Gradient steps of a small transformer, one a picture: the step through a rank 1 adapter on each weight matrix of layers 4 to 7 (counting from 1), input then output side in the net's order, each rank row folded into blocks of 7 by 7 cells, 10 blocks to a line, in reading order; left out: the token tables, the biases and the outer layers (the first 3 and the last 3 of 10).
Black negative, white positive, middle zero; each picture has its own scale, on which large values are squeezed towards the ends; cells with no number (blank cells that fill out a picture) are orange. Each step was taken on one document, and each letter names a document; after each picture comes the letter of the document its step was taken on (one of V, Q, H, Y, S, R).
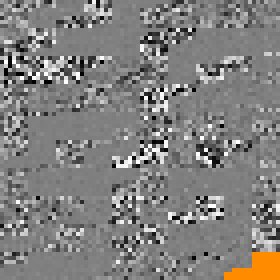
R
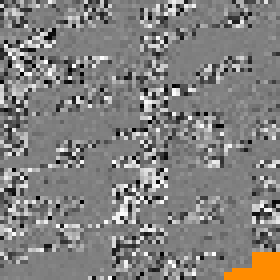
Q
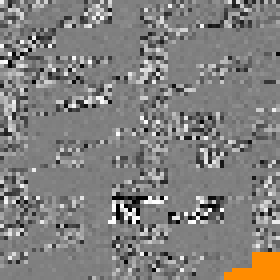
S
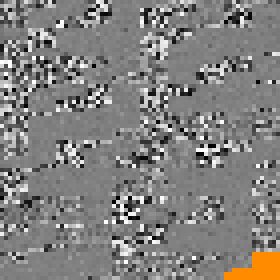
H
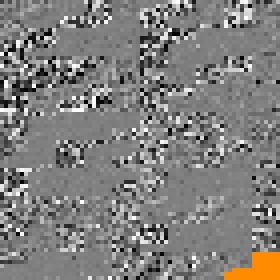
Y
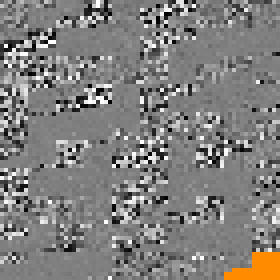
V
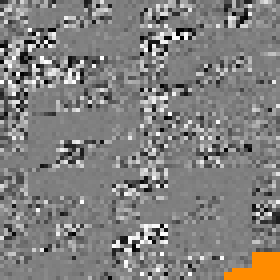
Q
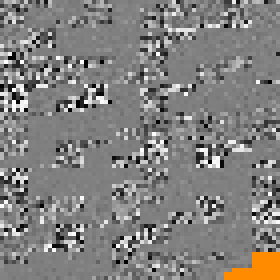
S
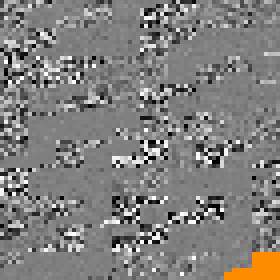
R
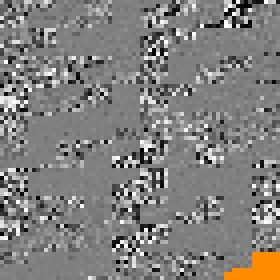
S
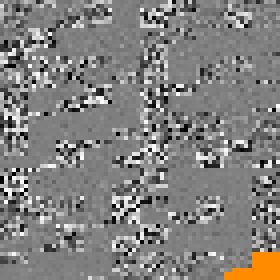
V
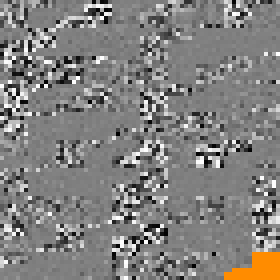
Q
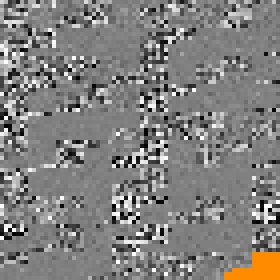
H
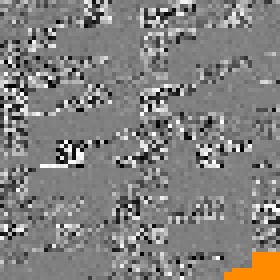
H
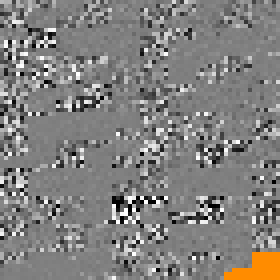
R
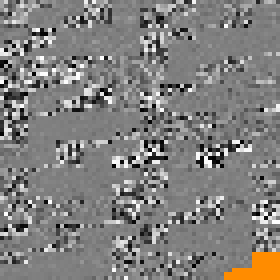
Q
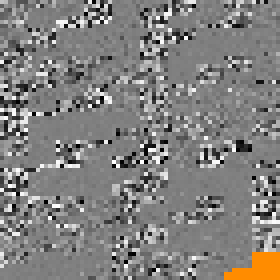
Q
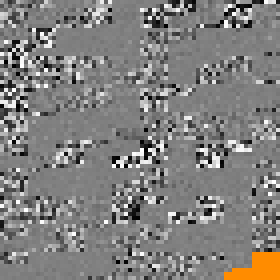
S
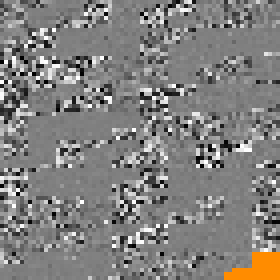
Y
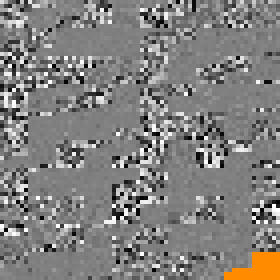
S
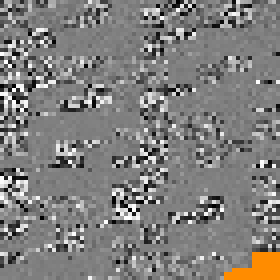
S
